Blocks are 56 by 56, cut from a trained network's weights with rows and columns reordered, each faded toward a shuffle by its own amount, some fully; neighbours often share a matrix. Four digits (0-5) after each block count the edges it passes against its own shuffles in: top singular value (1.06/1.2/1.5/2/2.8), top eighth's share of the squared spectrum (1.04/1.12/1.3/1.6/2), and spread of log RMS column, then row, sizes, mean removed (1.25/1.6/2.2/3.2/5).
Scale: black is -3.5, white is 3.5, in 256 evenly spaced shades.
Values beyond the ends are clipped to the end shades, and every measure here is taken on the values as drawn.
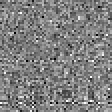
3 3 0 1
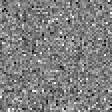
3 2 0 1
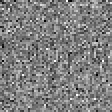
2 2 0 1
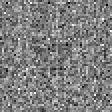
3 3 1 1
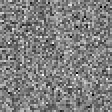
0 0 0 0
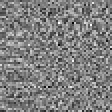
4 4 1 2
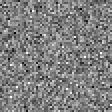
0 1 0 0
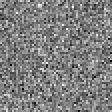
2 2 0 0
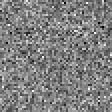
1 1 0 1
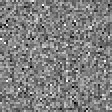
0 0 0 0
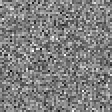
0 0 0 0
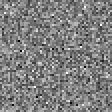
0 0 0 0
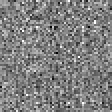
3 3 1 2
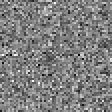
3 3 1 1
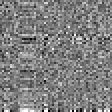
4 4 1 3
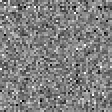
3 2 0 1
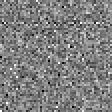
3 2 0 1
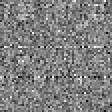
4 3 0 2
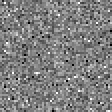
1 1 0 1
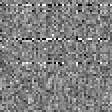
4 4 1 3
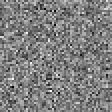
3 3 1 1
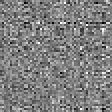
4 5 2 3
